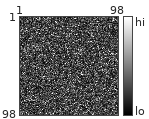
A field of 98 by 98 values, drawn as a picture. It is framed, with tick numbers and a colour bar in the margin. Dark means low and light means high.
Mirror symmetry: none. Seam: none. Grain: fine. Average level on the scale: 30%. Histogram: skewed, a long tail of high values. Slope: none. Odd rows or columns: none.
